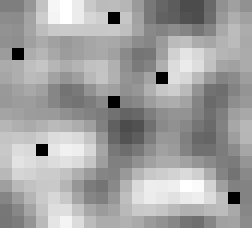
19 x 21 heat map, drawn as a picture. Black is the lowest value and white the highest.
Six lone cells stand out, each far lower than its neighbours. The ninth with the lowest average is the centre. The field is mottled with small blotches.
